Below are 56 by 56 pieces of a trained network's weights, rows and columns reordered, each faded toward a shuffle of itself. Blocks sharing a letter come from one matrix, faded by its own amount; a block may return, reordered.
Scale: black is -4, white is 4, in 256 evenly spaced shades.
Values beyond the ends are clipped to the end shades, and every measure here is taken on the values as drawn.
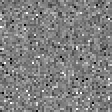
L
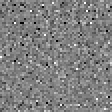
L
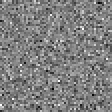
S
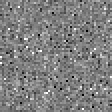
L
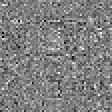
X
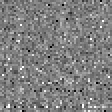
L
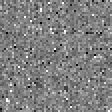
L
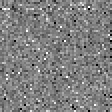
L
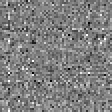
X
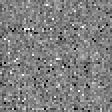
L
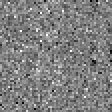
L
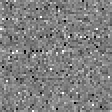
L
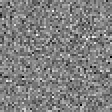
S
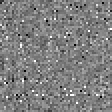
L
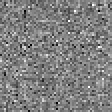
X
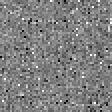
L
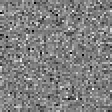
S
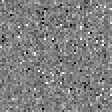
L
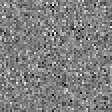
S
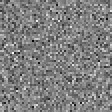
S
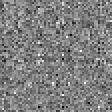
X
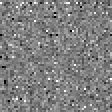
L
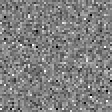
L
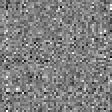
X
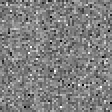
L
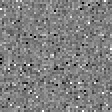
L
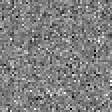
S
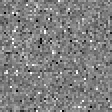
L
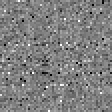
L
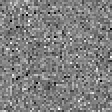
S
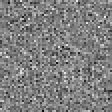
S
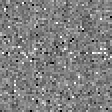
L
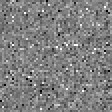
L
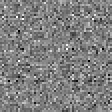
X
